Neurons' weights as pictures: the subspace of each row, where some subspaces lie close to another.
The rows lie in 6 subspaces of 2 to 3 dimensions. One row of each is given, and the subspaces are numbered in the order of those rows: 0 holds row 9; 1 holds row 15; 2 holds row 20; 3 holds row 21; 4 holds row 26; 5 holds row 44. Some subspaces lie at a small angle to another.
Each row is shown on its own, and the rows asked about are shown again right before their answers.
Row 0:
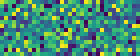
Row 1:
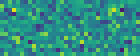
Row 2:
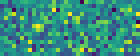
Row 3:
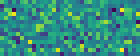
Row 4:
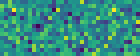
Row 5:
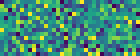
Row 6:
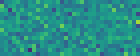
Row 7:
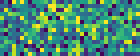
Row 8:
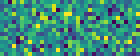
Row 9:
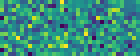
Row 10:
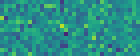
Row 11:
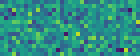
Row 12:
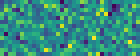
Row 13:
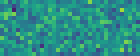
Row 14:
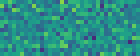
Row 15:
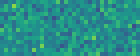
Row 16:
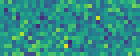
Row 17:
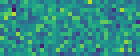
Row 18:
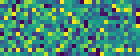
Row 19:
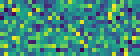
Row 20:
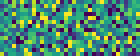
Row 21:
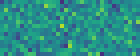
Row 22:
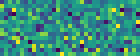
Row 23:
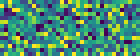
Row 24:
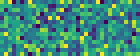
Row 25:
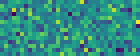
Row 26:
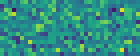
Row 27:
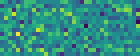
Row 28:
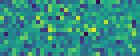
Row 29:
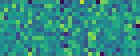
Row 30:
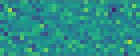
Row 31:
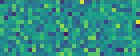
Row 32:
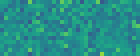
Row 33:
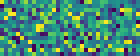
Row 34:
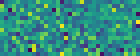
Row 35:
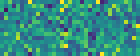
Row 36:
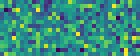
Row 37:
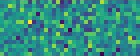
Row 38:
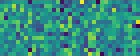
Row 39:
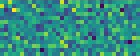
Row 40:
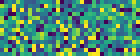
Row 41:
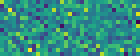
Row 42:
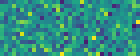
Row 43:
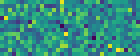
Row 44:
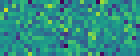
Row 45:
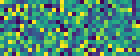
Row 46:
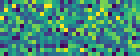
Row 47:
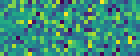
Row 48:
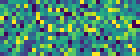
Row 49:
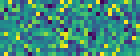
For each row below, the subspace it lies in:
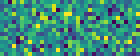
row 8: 2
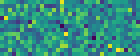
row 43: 0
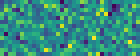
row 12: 3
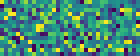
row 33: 4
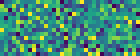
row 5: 3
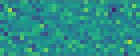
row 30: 3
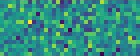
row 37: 2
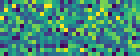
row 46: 0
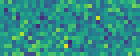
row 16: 3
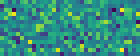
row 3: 4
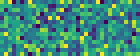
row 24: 2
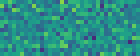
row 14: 1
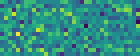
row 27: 1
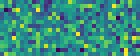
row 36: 0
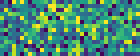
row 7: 2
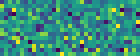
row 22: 4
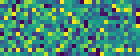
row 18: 1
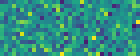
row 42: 3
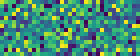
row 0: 1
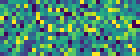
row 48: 2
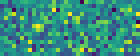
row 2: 5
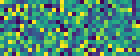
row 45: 0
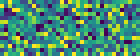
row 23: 1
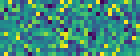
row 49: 5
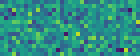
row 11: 0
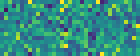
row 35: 5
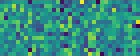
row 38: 5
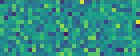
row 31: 4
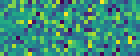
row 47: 2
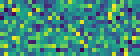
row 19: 0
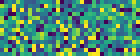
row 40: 4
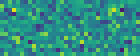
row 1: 4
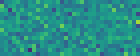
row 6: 3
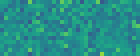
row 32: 2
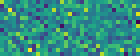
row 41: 3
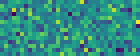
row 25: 0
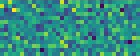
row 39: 1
